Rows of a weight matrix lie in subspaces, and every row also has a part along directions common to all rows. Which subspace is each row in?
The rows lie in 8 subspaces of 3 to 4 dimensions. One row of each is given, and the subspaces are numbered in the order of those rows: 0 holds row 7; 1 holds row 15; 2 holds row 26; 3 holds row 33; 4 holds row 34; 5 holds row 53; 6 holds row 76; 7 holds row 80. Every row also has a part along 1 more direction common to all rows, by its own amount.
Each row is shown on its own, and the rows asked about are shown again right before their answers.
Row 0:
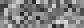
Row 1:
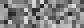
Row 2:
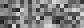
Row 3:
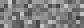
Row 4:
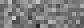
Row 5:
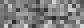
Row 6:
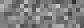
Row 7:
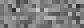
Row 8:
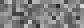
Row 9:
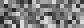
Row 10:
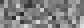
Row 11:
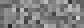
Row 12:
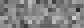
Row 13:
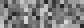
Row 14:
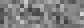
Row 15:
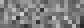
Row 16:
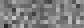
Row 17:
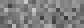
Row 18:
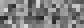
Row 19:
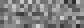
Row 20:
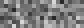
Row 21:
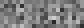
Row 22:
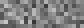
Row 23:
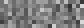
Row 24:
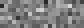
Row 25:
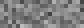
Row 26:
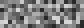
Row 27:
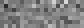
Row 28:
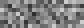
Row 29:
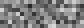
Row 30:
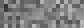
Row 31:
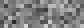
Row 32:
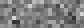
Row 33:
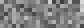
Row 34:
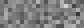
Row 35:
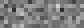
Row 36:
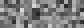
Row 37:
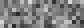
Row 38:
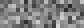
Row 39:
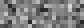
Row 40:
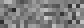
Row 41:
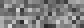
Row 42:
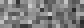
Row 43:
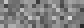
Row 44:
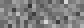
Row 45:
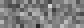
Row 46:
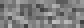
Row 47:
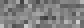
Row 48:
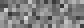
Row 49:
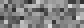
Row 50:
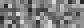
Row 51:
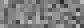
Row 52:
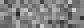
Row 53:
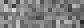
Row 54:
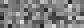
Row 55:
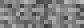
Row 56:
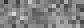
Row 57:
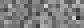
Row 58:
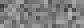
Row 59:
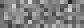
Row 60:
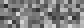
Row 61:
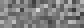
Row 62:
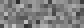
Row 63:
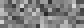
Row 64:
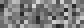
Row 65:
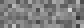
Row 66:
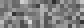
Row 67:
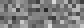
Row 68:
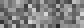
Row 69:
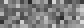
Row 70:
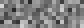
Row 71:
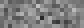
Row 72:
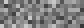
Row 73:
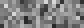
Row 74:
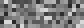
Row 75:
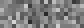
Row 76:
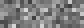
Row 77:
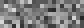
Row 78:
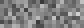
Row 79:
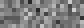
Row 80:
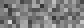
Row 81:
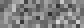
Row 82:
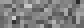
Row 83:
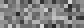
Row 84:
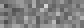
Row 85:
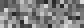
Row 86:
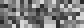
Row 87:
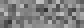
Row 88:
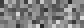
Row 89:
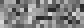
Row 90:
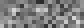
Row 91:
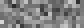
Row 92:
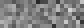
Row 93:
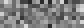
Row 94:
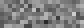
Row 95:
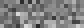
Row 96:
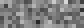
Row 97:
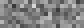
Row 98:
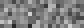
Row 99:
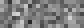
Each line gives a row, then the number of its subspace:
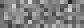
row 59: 6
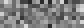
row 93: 5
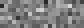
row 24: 4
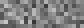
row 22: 7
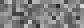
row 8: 1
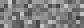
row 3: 1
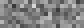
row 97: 3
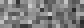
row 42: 1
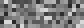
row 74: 0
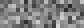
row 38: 4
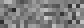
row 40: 0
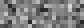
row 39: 0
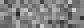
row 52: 6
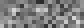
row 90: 0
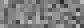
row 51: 4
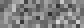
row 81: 4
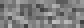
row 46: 4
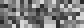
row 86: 4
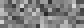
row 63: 3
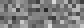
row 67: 0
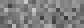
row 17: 5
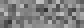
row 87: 0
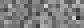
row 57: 1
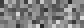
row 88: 6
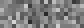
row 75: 5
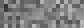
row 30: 5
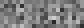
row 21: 2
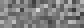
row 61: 5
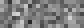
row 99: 1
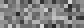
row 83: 6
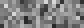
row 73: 7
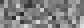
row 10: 1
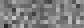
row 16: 2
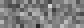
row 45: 3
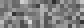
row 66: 7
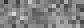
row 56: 5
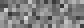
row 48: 7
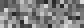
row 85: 7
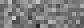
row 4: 1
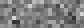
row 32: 1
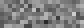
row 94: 3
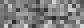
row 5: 0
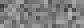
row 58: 4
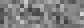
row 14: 3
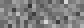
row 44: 2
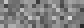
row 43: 2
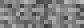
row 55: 2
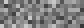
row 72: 2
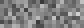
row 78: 7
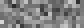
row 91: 3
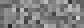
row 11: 6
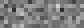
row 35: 2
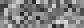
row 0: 4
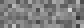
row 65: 3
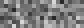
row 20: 4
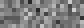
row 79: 6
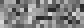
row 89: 1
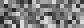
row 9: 0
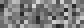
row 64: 4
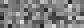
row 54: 6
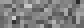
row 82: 1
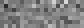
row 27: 5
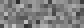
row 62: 3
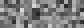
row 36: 5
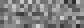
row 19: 3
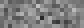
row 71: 4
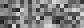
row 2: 6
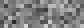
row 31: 0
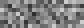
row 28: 2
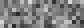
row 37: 7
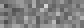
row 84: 7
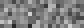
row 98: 7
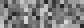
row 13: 7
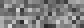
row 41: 6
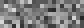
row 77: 0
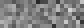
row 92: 0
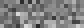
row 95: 3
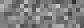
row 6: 4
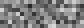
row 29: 2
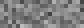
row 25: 3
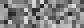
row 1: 7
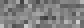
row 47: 3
